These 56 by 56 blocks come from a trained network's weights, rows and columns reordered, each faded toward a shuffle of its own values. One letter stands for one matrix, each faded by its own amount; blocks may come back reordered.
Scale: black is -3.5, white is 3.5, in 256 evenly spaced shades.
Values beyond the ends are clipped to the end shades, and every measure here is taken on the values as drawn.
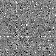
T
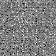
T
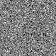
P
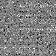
T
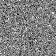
P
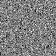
P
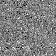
P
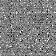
T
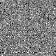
P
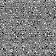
T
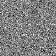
P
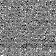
T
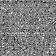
T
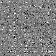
T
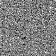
P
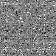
T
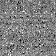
T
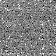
T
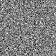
P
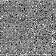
T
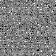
T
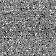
T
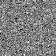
P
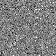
P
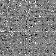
T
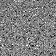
P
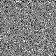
P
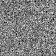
P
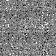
T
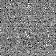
T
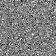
P
